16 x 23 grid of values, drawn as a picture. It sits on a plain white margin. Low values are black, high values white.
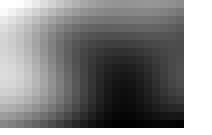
Values rise toward the top left. The ninth with the lowest average is the bottom right. The ninth with the highest average is the top left. There are no regular stripes.
